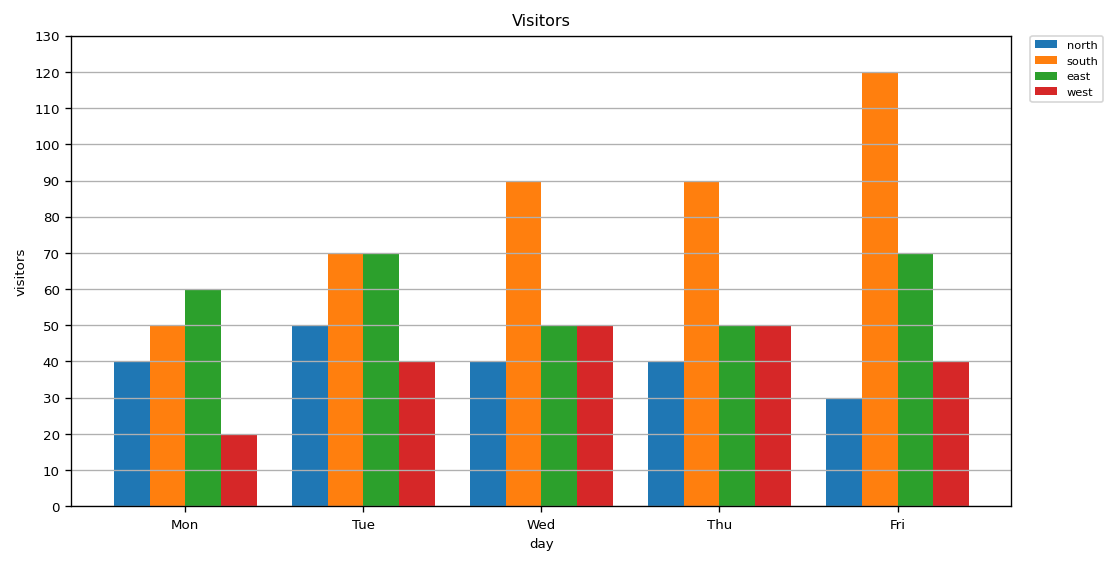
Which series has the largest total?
south
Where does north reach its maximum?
Tue
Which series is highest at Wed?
south
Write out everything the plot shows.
Title: Visitors
x-axis: day, ticks Mon Tue Wed Thu Fri
y-axis: visitors, ticks 0 10 20 30 40 50 60 70 80 90 100 110 120 130
Legend: north, south, east, west
Values:
north: 40 50 40 40 30
south: 50 70 90 90 120
east: 60 70 50 50 70
west: 20 40 50 50 40
